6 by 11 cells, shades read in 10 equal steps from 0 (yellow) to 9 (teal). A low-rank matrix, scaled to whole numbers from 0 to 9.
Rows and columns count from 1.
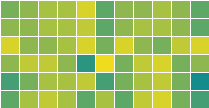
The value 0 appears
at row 4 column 6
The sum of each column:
27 22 17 19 20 27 25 18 15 25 33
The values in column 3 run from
2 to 4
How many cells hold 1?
7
